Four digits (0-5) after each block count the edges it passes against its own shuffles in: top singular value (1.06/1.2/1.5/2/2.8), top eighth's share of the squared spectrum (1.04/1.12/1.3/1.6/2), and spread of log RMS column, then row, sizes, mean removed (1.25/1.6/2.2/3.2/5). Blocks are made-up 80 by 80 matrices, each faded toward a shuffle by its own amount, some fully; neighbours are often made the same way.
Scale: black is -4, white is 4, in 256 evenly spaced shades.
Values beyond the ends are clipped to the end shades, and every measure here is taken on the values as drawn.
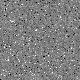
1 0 0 0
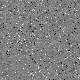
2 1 0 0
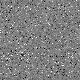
0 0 0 0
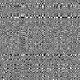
5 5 2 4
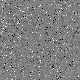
0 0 0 0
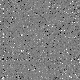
3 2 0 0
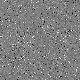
2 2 0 0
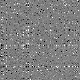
4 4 2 2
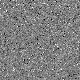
0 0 0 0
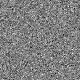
2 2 0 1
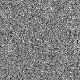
3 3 1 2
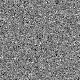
2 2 1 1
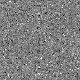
3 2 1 1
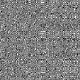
4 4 2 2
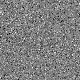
1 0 0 0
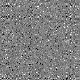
4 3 2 2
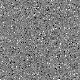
3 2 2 1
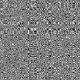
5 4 3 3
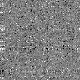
4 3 2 2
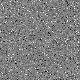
3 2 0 0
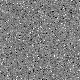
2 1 0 0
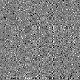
4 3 2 2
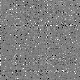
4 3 2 2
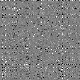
4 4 2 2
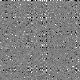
4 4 2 2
